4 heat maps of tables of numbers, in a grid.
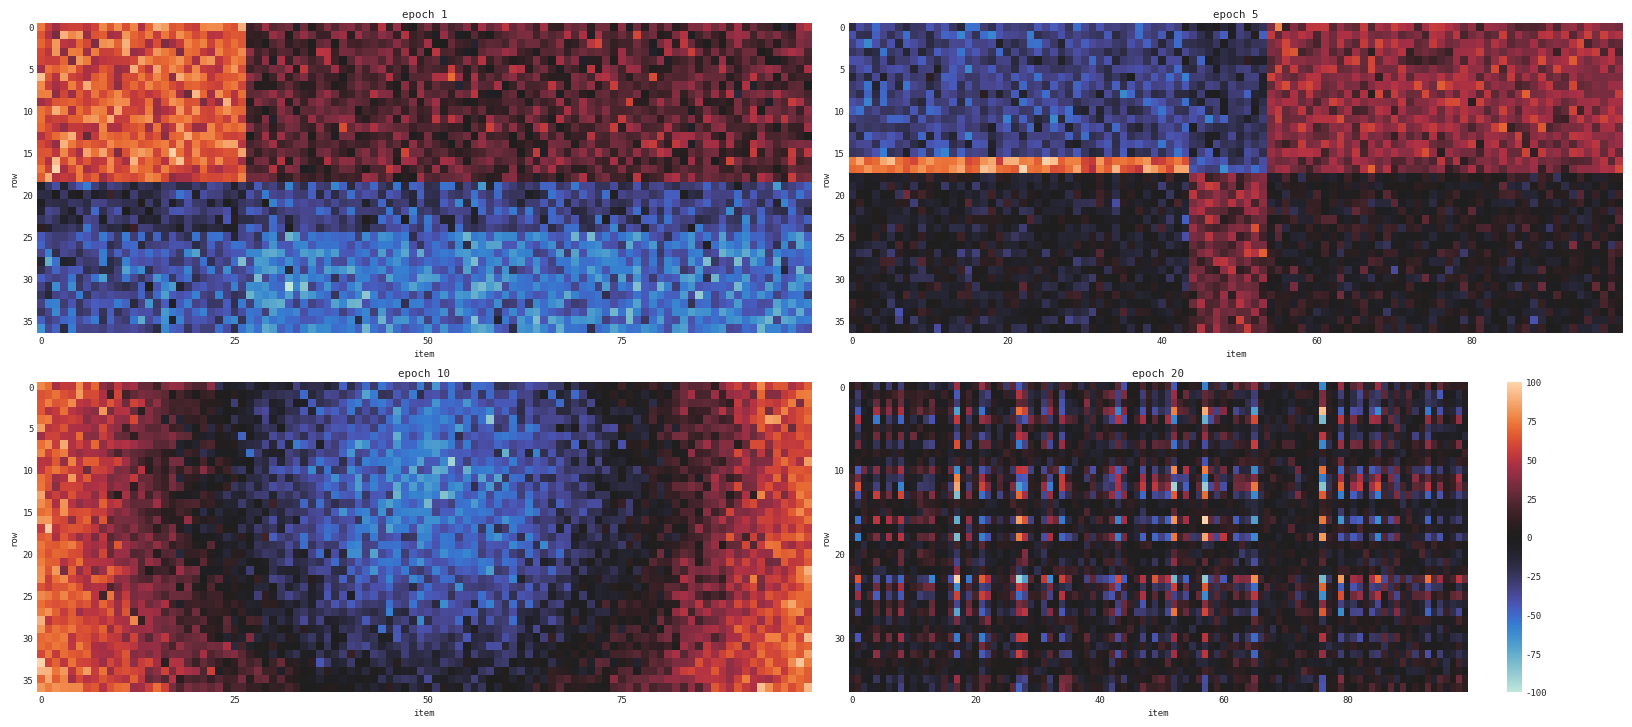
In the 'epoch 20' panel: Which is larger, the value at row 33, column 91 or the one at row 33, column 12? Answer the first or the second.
the first
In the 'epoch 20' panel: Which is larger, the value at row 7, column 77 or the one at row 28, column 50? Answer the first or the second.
the second
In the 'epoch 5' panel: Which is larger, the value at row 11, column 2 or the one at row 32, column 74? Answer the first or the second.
the second
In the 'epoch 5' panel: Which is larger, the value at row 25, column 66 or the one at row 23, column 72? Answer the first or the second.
the second
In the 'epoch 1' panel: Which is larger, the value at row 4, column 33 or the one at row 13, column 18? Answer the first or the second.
the second
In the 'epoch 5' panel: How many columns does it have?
100
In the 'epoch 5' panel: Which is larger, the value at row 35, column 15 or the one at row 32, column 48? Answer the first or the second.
the second
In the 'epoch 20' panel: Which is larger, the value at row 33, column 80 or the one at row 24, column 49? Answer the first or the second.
the first
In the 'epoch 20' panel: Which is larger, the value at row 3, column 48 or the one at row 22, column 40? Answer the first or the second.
the first
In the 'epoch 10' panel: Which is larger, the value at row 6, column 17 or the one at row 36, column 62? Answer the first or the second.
the first
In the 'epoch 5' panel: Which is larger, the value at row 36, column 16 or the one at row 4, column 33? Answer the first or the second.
the first
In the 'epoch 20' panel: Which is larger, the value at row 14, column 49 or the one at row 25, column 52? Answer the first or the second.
the first
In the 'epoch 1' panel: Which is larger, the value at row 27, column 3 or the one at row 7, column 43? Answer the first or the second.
the second
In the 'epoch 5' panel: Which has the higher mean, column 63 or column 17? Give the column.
63
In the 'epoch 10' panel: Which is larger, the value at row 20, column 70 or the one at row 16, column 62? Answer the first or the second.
the first
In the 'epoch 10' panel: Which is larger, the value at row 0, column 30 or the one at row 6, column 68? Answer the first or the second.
the first
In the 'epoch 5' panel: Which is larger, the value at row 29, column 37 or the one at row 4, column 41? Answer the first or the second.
the first
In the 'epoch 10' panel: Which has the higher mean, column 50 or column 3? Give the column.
3
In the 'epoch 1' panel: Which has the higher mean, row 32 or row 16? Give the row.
16
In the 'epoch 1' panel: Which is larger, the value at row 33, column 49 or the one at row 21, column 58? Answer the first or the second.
the second
